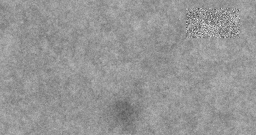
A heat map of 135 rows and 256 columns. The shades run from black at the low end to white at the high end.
Mirror symmetry: none. Histogram: heavy tails on both sides. Dips: one, in the bottom middle. Stripes: none. Roughest part: top right. Odd patch: rougher, in the top right.
